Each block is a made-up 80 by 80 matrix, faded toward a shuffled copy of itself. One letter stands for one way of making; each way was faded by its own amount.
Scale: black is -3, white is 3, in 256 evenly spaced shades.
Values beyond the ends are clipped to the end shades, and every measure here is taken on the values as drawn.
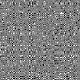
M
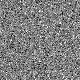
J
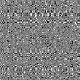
M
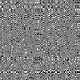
M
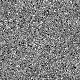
J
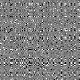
M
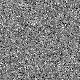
J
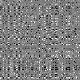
M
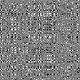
M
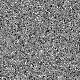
J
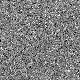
J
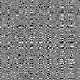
M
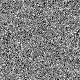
J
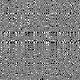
M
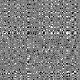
M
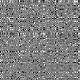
M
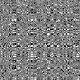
M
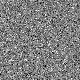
J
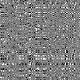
M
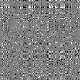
M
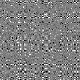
M
